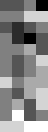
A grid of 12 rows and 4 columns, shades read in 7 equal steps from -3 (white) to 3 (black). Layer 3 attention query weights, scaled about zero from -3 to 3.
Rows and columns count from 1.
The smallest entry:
-3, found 3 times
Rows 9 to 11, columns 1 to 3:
0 1 -1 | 0 -1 1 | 0 -3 1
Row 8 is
-2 0 -1 -1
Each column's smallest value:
-2 -3 -3 -3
